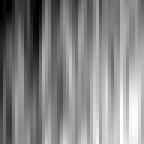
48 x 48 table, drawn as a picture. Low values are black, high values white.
Ninth with the highest average: bottom right. Average level on the scale: 50%. Slope: up to the bottom right. Ninth with the lowest average: top left. Lone odd cells: none. Grain: streaks running down.
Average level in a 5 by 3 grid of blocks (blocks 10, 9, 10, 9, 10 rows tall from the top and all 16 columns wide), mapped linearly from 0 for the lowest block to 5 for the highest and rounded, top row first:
023 | 133 | 234 | 235 | 235
